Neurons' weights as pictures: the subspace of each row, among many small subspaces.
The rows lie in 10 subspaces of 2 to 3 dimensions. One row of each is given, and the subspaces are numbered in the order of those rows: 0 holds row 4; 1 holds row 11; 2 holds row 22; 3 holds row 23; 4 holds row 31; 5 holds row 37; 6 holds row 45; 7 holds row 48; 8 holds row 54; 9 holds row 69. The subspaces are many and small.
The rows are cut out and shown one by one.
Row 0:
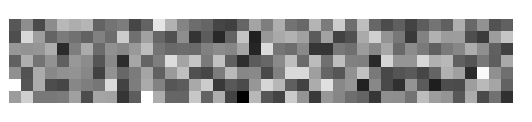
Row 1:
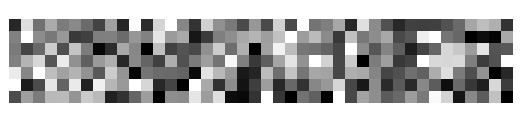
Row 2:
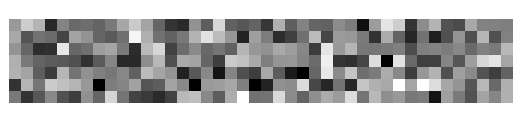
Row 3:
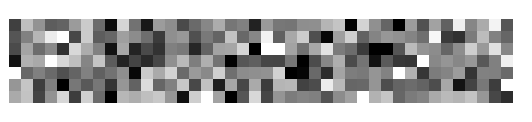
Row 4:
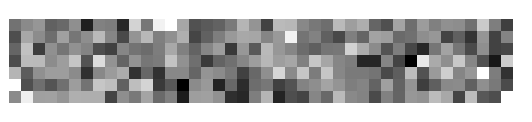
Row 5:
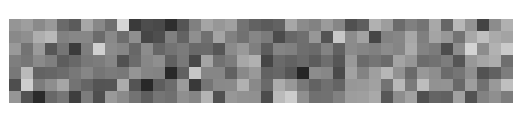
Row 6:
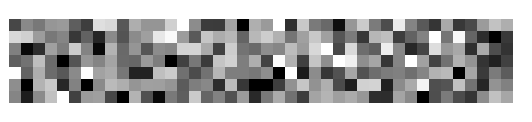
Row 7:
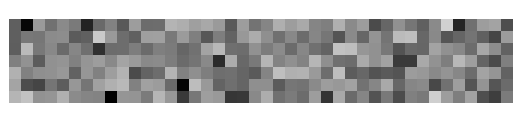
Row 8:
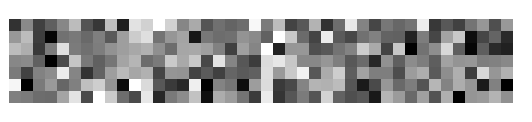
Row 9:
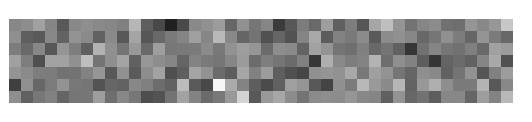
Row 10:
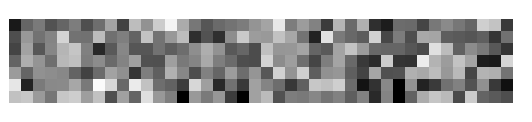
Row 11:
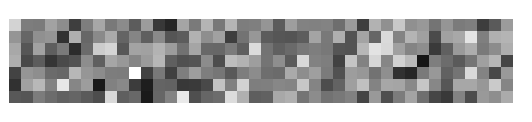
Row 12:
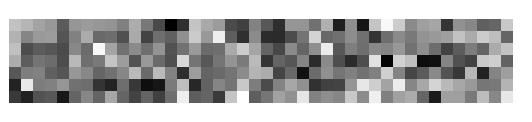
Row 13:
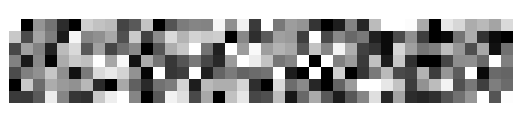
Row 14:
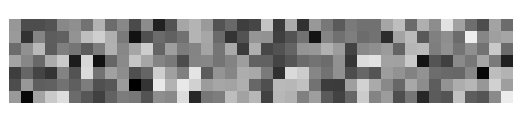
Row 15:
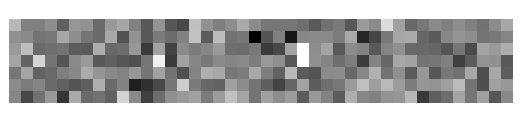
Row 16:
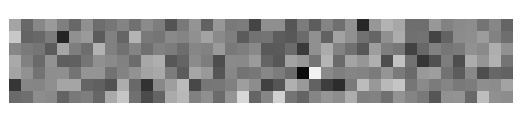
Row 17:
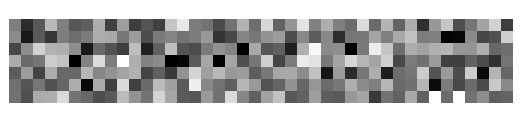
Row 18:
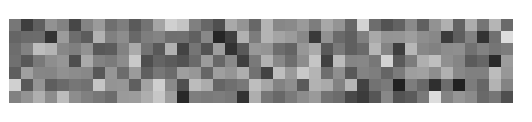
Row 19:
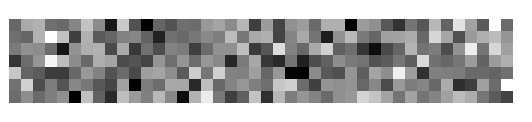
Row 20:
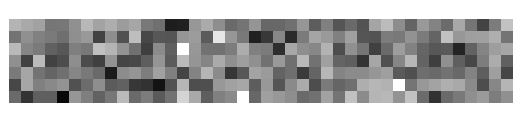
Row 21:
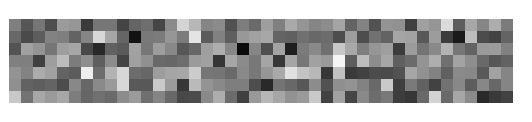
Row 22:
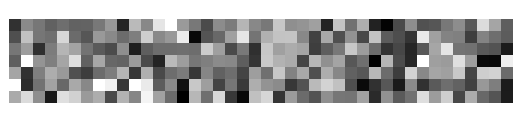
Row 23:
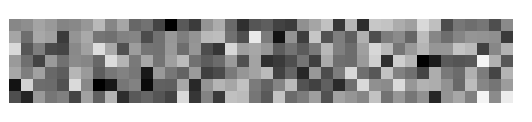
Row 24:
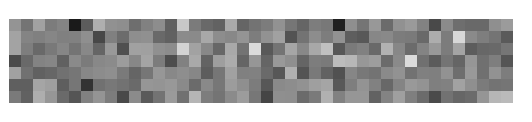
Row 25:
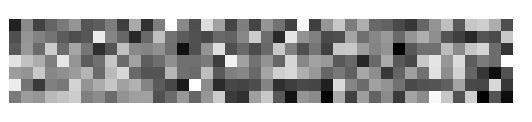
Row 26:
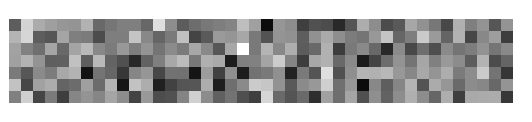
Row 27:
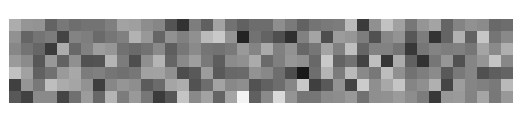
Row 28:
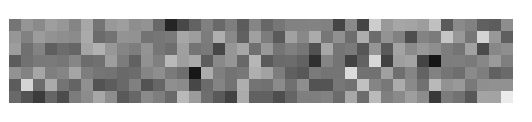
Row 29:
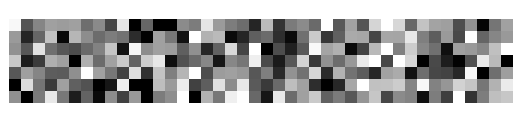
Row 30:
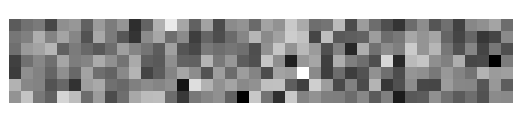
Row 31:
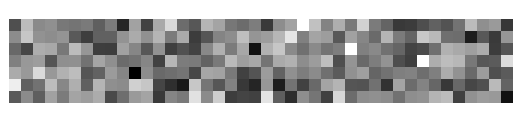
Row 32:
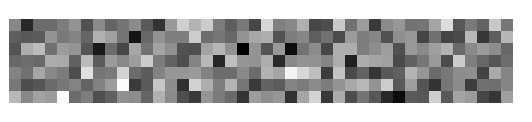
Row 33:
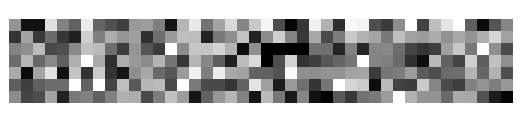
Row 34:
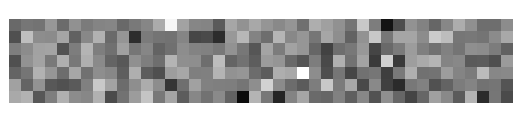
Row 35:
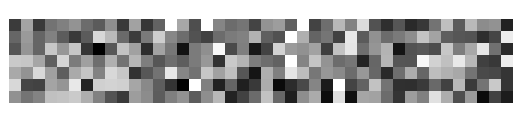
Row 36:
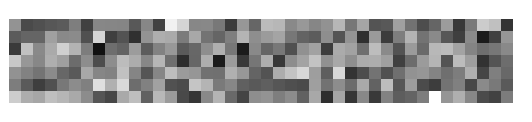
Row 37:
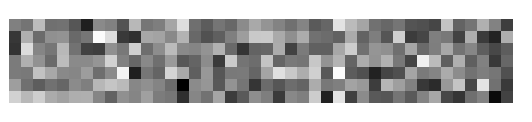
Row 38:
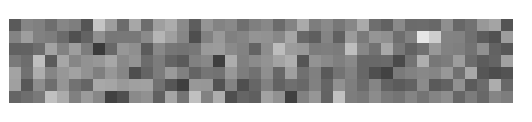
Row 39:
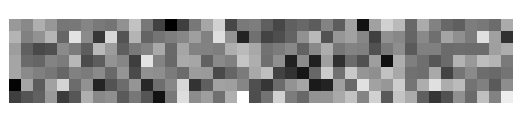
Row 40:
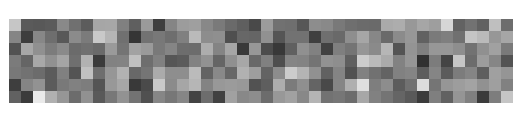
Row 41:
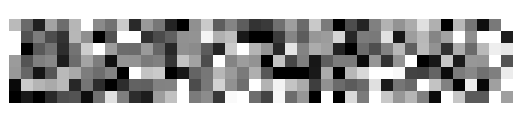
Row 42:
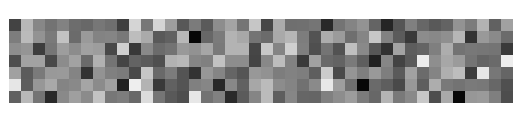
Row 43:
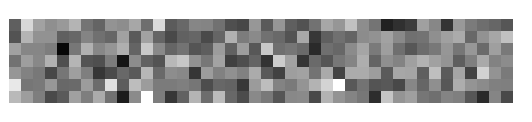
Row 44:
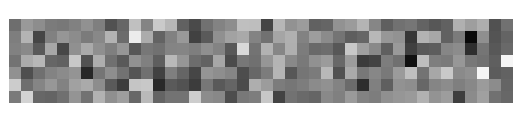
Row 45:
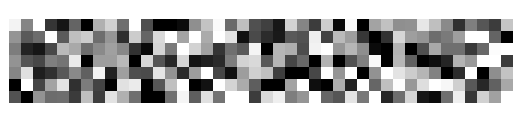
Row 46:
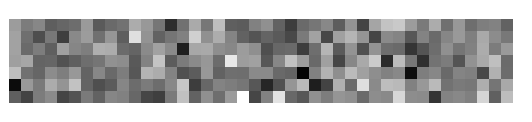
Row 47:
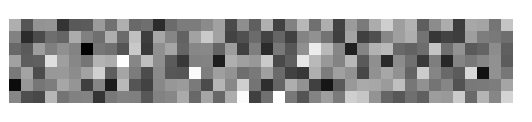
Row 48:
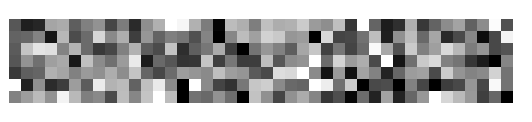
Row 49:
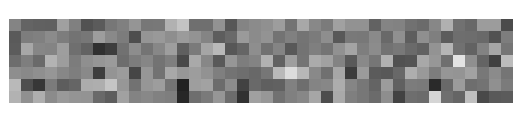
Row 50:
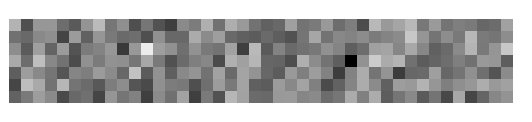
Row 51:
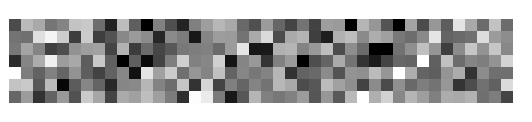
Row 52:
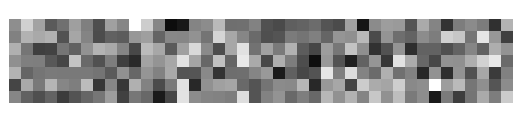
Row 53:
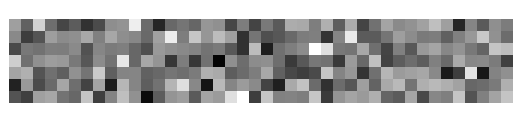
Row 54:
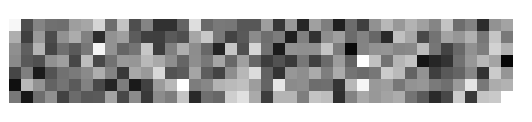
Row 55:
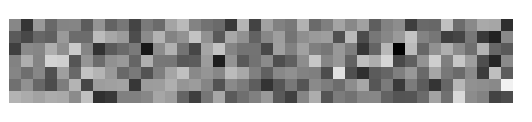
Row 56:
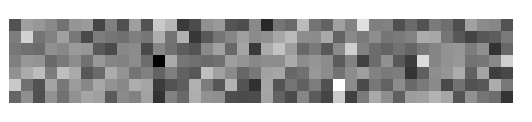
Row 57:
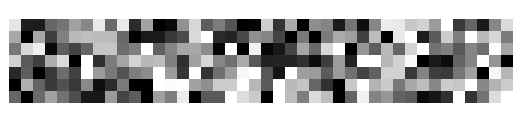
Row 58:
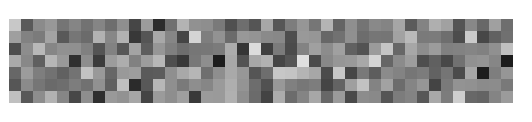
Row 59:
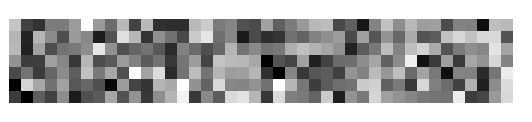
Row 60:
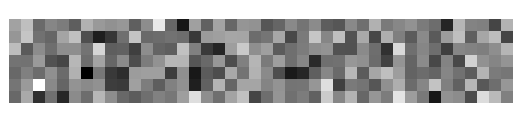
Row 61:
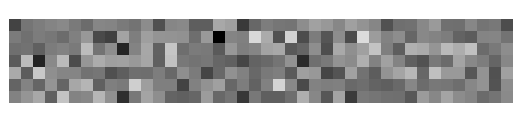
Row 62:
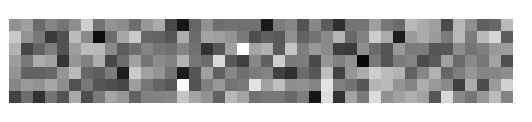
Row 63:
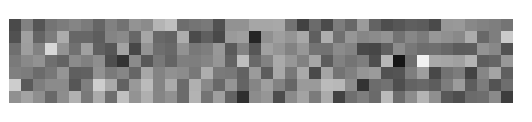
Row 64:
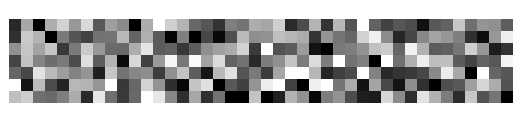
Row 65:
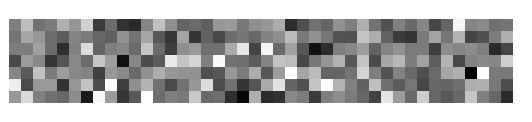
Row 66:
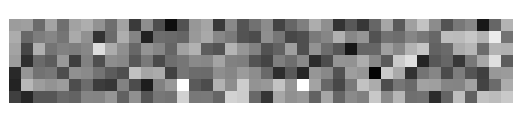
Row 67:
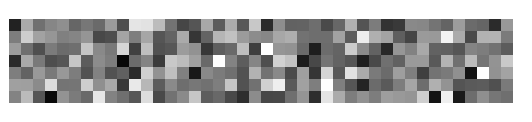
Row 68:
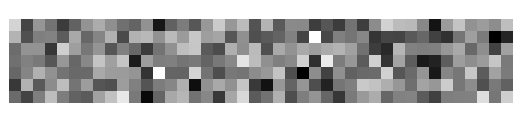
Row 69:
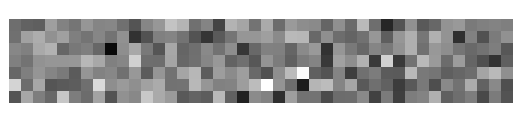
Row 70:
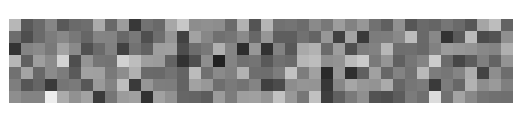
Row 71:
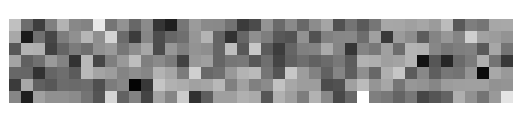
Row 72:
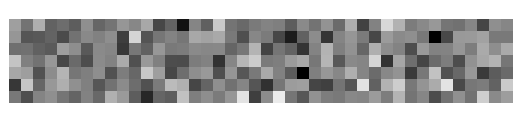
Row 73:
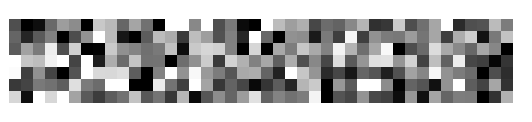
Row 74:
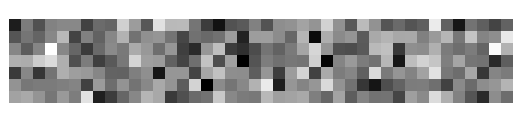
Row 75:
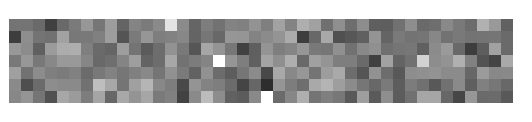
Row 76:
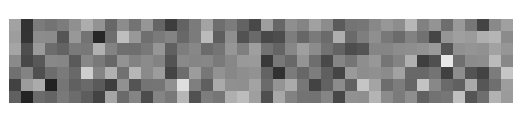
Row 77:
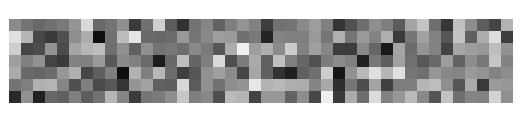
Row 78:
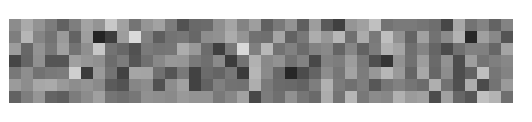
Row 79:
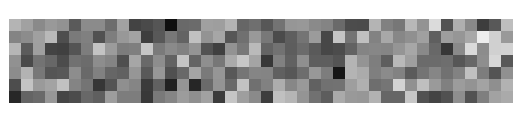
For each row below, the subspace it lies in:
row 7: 0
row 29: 2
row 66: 0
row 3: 1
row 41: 5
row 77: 5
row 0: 6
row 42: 2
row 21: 0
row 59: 5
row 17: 7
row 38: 4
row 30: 9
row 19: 1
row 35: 4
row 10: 2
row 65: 6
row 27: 9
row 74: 6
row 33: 9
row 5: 1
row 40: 8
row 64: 6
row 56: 4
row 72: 9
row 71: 8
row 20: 3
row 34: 9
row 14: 8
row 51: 1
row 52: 7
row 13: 6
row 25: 4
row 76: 5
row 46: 9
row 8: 1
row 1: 4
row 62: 5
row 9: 7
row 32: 0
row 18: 7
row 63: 3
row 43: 6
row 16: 9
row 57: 8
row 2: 9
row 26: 5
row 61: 3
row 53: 6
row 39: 7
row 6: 4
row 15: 3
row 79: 1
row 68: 6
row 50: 1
